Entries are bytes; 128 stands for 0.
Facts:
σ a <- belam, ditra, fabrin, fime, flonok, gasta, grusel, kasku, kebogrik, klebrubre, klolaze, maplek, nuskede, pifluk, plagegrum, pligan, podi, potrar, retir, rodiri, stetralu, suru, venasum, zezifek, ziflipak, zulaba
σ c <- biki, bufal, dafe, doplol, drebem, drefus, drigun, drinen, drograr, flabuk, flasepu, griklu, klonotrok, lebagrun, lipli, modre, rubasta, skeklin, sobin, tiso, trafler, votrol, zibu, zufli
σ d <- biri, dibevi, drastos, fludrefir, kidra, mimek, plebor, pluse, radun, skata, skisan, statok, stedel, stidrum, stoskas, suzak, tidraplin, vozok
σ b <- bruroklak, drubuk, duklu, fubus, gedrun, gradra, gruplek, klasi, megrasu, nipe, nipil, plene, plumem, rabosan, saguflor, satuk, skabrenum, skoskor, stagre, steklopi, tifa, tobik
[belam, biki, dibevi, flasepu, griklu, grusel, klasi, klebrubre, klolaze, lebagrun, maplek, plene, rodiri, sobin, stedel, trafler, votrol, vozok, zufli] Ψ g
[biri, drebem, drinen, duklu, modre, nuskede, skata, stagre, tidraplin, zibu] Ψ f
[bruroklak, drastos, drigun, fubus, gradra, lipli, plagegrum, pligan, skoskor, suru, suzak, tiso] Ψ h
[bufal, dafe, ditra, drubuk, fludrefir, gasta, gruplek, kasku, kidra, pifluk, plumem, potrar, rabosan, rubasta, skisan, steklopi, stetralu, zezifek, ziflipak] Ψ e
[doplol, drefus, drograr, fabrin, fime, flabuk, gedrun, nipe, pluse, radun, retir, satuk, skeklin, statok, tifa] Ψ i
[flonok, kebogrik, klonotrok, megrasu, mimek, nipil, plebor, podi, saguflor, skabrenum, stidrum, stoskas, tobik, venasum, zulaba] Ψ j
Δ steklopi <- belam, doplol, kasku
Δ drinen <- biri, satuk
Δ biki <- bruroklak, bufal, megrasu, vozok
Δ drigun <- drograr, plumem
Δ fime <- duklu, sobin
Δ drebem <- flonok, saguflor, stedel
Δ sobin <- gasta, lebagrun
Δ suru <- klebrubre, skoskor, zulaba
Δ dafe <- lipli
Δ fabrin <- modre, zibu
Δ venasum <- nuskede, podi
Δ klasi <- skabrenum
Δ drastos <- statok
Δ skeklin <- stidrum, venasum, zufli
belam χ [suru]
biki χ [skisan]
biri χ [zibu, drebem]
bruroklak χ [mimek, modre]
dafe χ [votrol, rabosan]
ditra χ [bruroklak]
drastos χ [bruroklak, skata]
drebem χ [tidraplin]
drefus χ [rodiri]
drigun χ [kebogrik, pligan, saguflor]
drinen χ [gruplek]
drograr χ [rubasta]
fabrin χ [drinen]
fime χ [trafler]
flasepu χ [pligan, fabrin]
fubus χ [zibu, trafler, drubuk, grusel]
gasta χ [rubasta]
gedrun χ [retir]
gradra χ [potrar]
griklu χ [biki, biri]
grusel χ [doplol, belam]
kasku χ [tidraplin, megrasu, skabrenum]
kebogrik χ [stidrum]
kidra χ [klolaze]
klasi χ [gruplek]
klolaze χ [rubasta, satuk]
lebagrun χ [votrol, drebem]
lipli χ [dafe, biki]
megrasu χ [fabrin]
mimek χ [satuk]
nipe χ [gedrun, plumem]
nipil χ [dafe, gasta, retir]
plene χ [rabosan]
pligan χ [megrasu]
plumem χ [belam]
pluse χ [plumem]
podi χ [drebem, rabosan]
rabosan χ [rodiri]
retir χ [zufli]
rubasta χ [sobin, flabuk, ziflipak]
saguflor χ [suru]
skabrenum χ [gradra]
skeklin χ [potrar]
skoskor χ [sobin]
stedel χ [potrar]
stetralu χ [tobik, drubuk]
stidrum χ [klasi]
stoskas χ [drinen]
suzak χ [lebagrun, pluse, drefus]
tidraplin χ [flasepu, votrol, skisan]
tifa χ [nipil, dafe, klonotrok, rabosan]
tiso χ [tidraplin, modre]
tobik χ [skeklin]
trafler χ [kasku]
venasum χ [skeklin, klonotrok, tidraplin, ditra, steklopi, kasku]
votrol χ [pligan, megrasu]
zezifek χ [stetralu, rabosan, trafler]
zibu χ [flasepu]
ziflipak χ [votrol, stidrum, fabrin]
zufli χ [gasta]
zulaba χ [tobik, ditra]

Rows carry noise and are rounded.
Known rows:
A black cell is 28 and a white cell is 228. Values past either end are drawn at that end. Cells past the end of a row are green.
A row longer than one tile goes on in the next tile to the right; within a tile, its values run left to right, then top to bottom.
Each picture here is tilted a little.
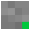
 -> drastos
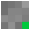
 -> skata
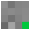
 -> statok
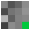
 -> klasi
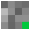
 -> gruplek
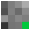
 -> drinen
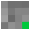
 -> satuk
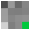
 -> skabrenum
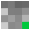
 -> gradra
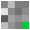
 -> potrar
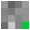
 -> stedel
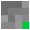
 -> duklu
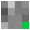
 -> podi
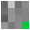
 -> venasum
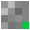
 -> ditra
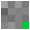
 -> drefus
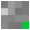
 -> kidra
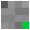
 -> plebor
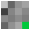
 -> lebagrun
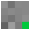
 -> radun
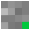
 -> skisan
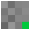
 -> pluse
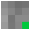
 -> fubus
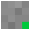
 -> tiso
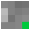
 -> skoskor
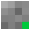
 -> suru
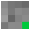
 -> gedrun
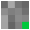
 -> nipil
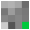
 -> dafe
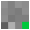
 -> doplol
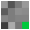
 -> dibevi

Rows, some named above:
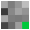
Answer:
votrol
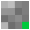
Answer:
zezifek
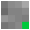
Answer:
zibu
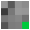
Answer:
biki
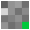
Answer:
bufal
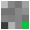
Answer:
klebrubre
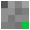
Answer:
stoskas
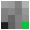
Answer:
fabrin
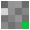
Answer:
bufal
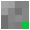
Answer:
plagegrum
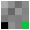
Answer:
klolaze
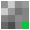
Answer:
ziflipak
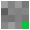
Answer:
drefus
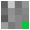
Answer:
venasum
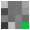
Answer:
belam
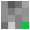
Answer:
stedel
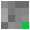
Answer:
satuk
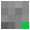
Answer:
drigun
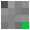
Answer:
mimek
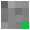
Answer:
klonotrok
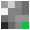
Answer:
gasta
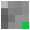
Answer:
fime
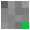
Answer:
plebor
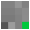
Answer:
flabuk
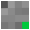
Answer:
mimek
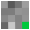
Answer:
stedel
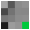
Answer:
sobin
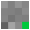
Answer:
doplol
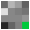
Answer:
rubasta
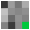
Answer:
megrasu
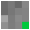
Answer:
stagre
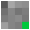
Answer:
klonotrok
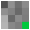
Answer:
saguflor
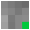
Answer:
fubus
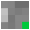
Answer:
skoskor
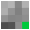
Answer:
pligan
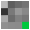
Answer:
plene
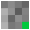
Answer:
plumem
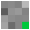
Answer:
tidraplin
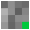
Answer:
gruplek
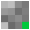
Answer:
zezifek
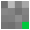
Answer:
kebogrik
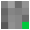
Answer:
nuskede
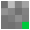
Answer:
kebogrik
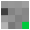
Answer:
drebem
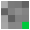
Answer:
tifa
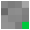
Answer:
biri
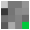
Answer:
rodiri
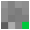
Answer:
doplol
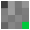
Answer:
stidrum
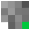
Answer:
rabosan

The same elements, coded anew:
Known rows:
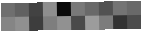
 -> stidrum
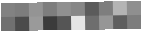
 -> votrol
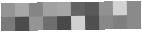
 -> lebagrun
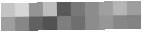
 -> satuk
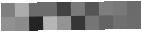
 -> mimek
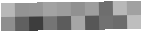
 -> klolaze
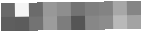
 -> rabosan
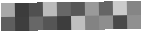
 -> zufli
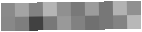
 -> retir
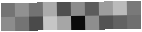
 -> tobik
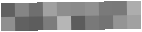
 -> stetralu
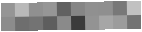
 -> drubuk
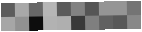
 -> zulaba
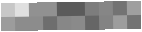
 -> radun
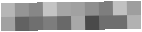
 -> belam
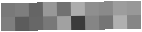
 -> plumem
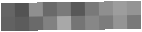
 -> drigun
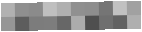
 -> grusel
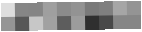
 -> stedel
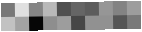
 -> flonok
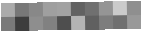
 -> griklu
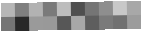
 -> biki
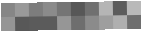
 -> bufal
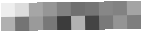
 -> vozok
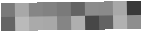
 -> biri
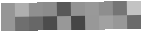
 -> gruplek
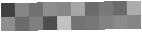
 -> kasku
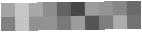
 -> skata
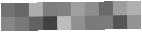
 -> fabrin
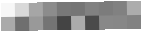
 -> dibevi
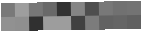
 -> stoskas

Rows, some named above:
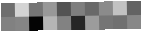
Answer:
nipil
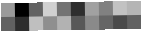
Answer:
skeklin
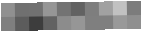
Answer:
drograr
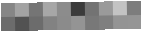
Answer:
drefus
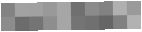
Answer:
fime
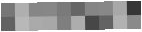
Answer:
biri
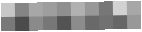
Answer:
klasi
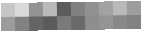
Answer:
satuk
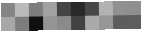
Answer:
klonotrok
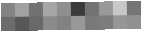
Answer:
drefus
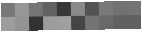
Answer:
stoskas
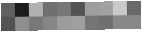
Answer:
drinen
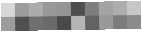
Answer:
sobin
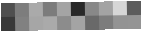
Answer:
drebem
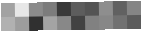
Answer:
plebor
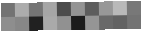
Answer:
saguflor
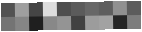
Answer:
podi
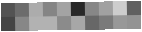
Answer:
drebem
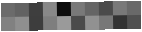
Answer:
stidrum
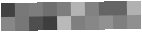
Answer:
ziflipak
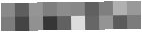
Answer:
flasepu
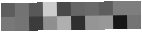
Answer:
venasum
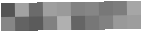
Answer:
zezifek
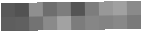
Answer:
drigun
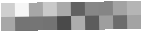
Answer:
rodiri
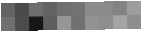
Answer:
rubasta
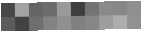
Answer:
dafe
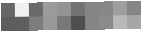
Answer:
rabosan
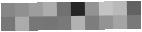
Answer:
modre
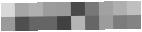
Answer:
sobin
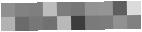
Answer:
potrar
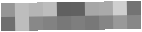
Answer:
stagre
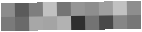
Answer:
gradra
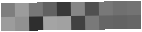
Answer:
stoskas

